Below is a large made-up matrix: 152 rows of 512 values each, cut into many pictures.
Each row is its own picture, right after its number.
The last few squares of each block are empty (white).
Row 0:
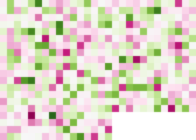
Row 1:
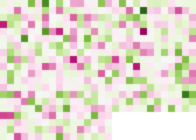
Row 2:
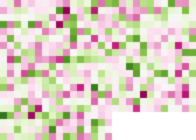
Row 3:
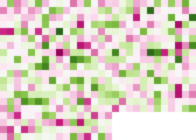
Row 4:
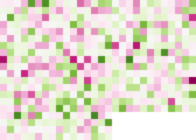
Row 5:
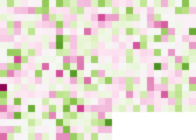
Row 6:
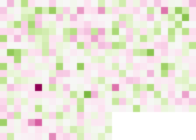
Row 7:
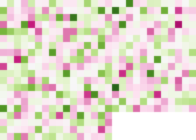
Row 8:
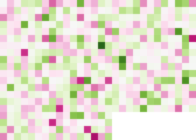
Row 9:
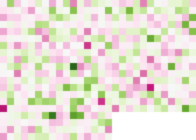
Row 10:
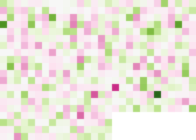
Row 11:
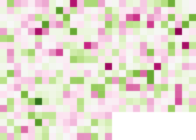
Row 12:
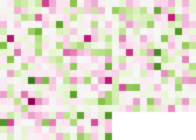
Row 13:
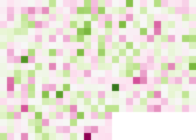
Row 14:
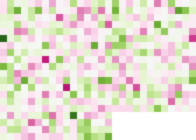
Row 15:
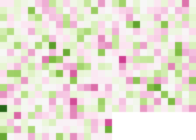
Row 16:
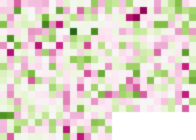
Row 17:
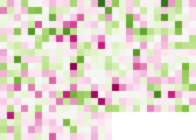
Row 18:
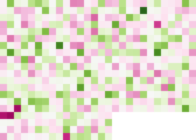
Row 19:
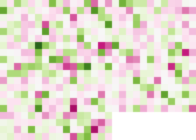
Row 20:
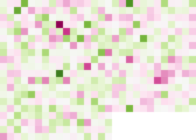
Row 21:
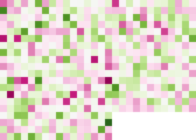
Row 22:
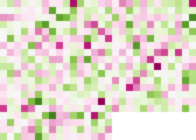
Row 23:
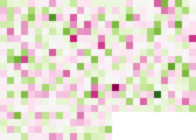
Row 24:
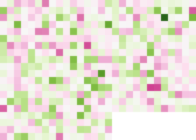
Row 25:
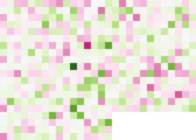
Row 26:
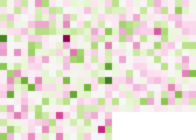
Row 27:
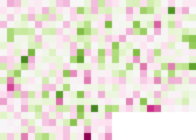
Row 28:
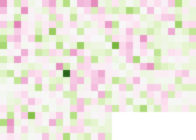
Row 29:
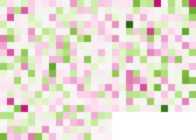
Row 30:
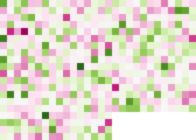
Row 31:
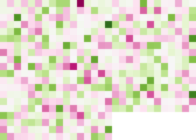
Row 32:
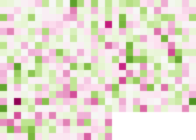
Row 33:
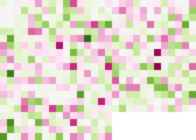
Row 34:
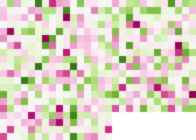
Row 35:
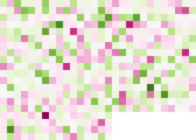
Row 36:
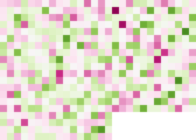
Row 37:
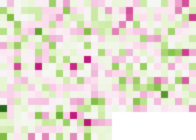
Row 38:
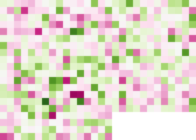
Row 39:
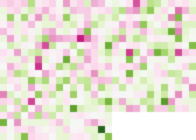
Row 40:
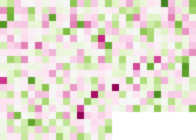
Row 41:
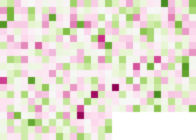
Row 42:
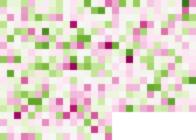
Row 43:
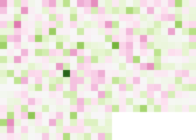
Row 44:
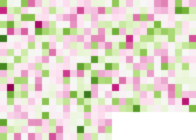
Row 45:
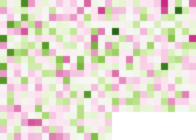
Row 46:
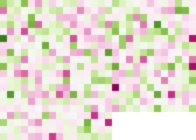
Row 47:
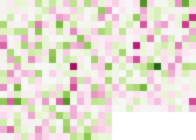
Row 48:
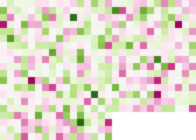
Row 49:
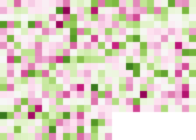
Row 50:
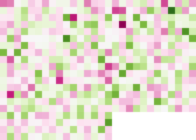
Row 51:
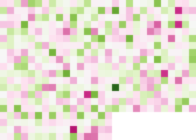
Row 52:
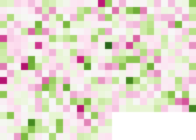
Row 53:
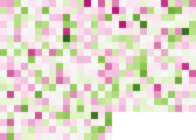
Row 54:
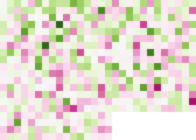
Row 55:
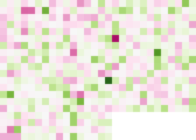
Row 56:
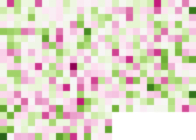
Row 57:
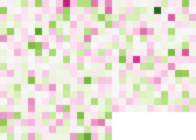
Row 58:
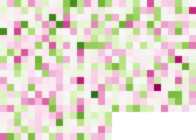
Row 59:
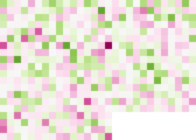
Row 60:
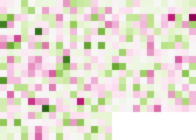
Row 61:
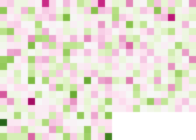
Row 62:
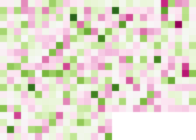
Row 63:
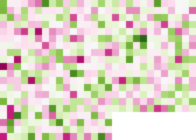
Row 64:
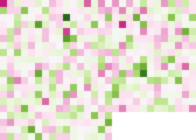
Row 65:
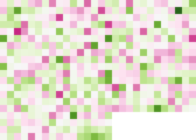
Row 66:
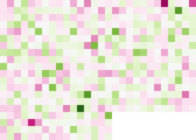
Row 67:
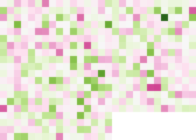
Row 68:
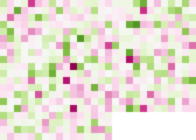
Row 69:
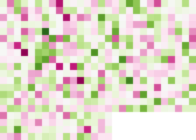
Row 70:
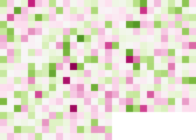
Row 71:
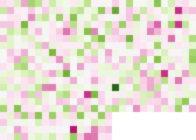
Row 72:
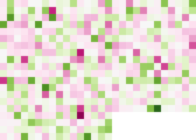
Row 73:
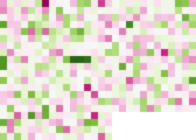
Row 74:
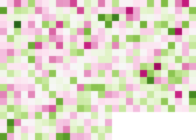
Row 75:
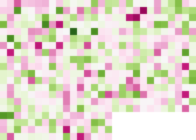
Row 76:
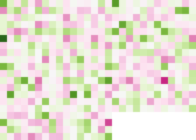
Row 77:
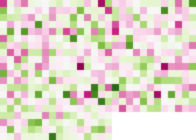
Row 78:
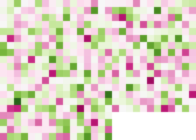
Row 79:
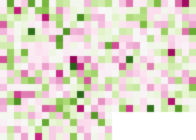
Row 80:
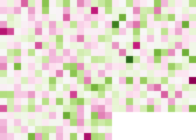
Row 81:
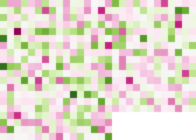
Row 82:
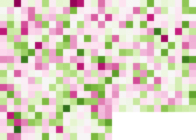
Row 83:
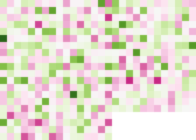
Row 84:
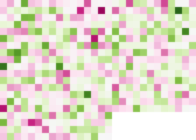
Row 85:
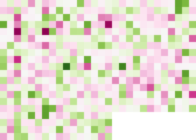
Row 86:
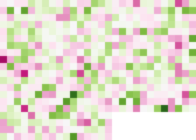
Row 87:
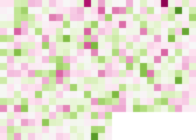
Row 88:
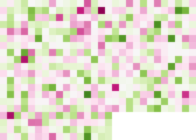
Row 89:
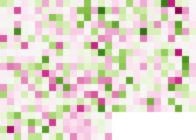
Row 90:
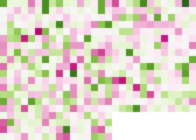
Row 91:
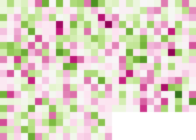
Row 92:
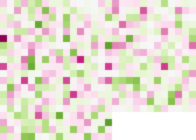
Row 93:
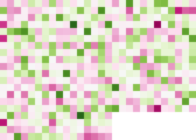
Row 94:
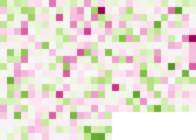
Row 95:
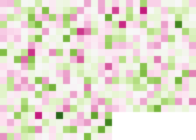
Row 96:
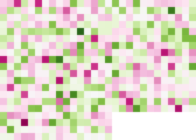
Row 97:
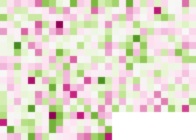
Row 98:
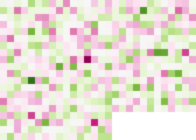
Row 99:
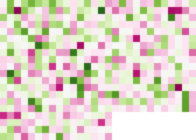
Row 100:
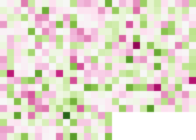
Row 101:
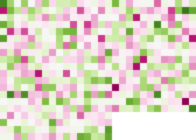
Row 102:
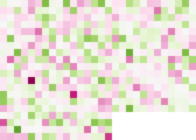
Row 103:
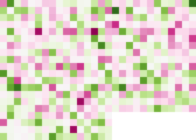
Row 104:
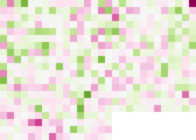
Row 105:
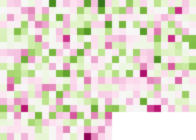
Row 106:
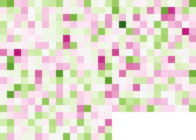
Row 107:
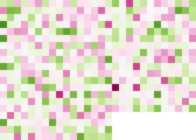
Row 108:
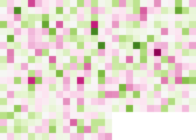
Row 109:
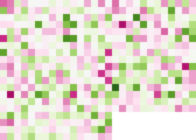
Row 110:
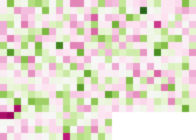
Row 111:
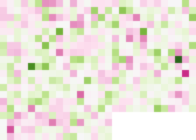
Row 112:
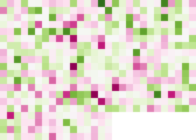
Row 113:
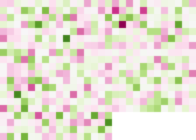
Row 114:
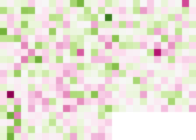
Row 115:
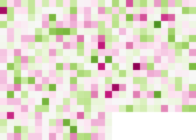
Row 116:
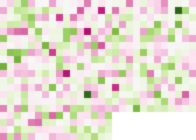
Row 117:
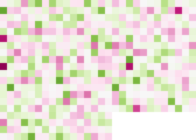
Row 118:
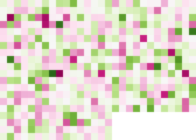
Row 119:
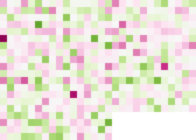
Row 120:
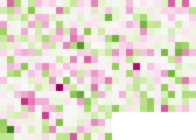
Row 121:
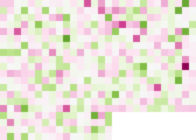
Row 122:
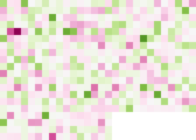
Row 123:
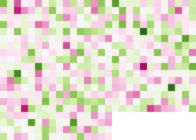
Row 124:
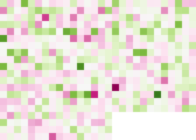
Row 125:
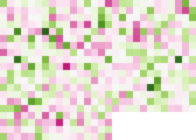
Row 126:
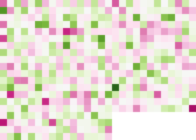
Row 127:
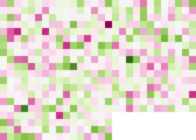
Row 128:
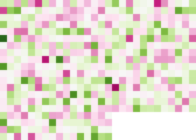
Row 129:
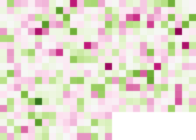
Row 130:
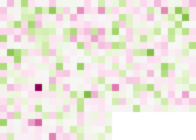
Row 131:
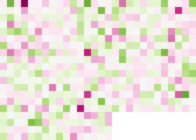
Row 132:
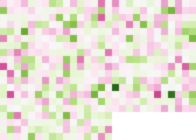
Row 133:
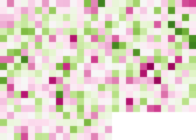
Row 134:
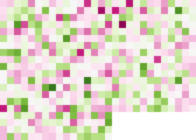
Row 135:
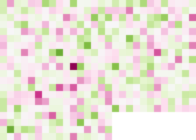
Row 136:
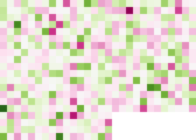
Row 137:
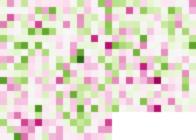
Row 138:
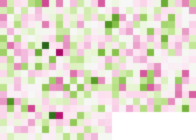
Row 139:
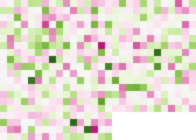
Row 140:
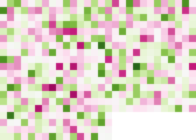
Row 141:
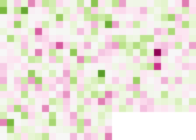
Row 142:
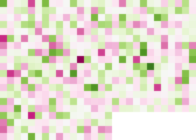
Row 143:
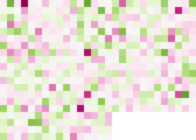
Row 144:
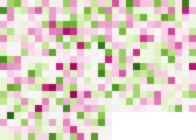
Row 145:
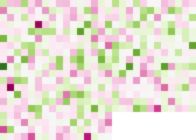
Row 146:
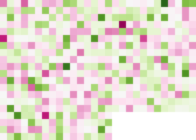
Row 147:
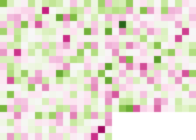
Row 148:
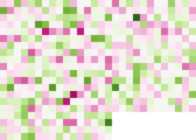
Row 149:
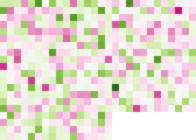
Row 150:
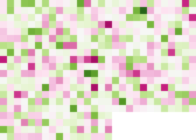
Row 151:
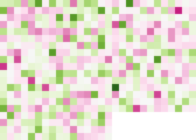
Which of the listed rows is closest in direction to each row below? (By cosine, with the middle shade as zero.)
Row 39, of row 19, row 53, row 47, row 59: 53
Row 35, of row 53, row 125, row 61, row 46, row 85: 125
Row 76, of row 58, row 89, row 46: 46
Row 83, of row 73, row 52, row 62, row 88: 62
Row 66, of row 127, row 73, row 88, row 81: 81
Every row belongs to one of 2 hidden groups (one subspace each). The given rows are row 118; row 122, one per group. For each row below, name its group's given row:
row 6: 122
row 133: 122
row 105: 122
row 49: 118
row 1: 118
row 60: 118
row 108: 118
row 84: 122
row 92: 122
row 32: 118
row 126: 122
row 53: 122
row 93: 122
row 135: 118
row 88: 122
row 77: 122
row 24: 118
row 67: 118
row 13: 122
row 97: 118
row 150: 118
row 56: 118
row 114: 118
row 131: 122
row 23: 122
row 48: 122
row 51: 122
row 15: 118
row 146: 122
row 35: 118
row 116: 122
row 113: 122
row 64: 122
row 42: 118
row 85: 118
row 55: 118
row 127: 118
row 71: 122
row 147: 122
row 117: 122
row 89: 122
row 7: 122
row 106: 122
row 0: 118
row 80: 118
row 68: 118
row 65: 122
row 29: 118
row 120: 118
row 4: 118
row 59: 118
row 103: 122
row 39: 118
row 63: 118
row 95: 122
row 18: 118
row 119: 122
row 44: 122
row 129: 118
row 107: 122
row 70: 118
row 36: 122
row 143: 122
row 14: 122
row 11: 118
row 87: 122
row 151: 122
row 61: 118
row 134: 122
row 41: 122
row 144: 122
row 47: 118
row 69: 118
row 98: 118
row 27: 122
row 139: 118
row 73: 118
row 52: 122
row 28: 118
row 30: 122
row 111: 118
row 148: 122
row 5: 118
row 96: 122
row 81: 122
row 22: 118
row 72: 122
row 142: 118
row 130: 122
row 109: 122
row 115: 122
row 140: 122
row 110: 118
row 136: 118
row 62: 122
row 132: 122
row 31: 118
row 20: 118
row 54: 118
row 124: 122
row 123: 122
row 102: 118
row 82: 118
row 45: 122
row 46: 122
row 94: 122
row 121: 122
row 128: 122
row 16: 118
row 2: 118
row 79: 118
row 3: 118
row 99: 118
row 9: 118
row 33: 118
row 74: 118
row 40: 122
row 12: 118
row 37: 118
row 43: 118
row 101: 122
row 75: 118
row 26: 122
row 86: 118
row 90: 118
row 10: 122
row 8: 118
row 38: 118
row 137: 122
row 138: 118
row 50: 122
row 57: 118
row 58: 118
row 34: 118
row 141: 118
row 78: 118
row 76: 122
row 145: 122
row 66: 122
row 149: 122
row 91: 118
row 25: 118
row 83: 122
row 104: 122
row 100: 118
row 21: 122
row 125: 118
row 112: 122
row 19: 118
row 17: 122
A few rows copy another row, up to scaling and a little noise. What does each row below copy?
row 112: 17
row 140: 144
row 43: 28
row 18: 110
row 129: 11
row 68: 70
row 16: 75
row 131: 143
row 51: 71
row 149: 151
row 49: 2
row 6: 130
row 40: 41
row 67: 24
